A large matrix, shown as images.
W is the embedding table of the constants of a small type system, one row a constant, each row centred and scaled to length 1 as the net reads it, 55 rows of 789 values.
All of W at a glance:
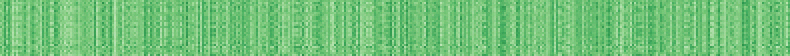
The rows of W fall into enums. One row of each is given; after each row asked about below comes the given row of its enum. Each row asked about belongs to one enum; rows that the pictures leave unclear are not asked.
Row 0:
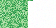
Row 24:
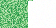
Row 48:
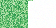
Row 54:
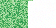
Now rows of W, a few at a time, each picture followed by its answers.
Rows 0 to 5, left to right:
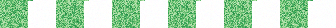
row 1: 54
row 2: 48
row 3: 48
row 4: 48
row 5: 0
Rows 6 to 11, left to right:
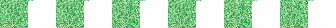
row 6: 24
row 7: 24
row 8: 54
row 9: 24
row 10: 54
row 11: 48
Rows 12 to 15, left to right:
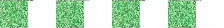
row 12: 0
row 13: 54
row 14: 0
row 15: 48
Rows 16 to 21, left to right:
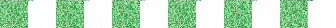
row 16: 24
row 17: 48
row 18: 48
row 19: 24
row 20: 48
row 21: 0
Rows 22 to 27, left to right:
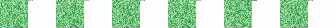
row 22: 48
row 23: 54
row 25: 54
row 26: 0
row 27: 24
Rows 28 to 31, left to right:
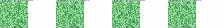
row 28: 54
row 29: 48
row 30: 54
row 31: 48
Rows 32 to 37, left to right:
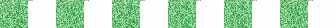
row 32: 54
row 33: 24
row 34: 54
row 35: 48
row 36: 48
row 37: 24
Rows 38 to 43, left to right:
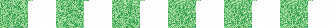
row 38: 48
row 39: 0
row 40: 54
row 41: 24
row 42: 24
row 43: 24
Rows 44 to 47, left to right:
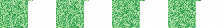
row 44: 48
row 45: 48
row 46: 0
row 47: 0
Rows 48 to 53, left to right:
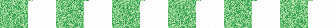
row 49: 0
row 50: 24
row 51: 24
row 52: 0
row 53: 54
